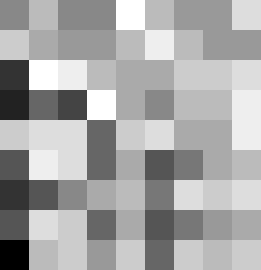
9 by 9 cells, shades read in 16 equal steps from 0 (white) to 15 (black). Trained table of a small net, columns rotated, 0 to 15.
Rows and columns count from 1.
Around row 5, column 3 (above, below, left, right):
11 2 2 9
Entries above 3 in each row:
7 7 4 7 3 7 6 7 5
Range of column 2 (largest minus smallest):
10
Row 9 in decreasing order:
15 9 6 4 4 3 3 3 3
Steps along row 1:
down up same down up up same down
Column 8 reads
6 6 3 4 5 5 3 6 4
